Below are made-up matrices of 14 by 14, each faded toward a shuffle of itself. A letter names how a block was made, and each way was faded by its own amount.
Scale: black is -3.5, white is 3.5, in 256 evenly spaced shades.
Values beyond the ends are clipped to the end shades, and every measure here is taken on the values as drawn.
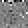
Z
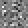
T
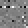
Z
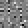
T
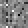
T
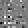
Z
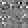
Z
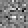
T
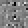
Z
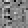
T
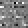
Z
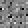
Z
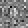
T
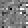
Z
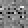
Z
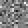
T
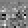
Z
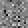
T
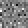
T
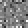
T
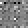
Z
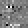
Z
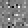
Z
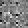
Z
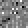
T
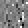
T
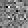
Z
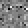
Z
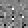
Z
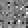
Z
